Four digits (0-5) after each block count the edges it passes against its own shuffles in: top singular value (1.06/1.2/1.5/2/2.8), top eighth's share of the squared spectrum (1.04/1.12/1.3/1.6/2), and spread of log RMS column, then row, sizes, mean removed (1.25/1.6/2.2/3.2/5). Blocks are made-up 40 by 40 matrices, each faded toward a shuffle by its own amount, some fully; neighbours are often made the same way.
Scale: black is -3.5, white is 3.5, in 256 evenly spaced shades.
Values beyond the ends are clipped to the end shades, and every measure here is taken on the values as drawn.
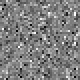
2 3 2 0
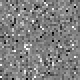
0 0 0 0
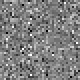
1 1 2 0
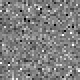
0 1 0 0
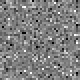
2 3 1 0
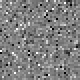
0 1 0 0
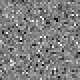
0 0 0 0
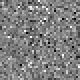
2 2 1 1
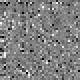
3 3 1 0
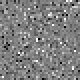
0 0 0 0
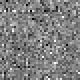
3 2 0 0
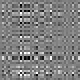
5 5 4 4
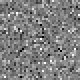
2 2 0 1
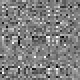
4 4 2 2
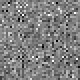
3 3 1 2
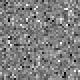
2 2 0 0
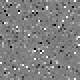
0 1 0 0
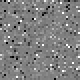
1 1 0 0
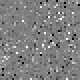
0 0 0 0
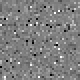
2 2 0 0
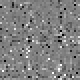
3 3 1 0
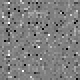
3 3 1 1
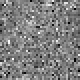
2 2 1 0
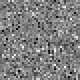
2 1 0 0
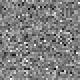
2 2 0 0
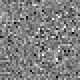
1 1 1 0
